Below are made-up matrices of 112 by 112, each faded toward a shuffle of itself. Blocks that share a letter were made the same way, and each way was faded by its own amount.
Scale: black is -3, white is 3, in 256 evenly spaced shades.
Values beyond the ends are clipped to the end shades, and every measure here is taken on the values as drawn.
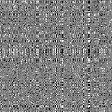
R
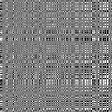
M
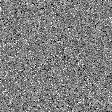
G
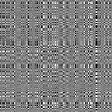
M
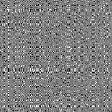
R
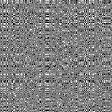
R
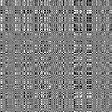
M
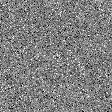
G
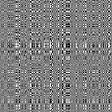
M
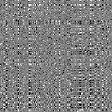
R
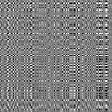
M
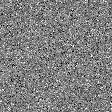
G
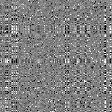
R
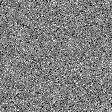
G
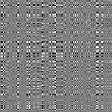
M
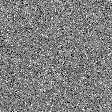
G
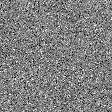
G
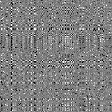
R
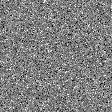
G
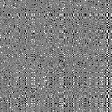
R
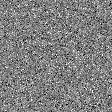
G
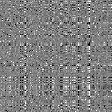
R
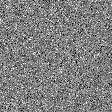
G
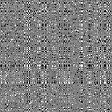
R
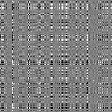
M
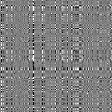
M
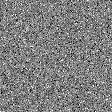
G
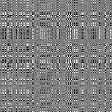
M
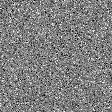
G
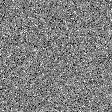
G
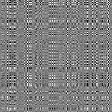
M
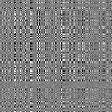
M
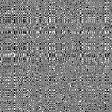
R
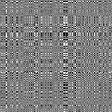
M
